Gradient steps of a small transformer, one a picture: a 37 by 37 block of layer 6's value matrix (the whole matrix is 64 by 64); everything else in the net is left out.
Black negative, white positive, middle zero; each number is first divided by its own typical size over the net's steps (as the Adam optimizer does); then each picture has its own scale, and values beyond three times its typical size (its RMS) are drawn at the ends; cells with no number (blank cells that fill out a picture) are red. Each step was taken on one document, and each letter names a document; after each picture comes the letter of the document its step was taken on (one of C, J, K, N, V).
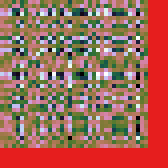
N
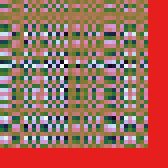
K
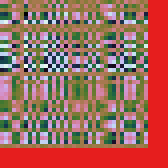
K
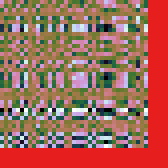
N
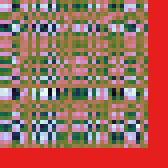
K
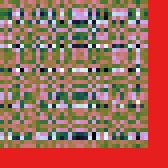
N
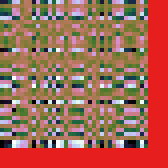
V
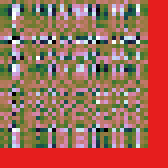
N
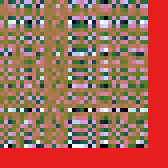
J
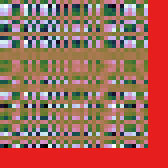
K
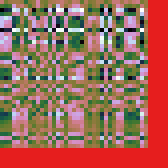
V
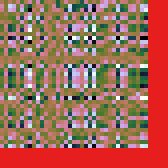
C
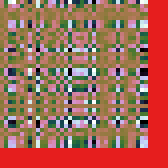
C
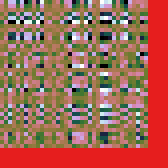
J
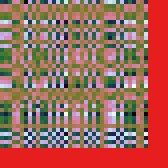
K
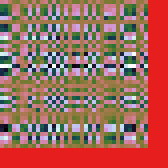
K
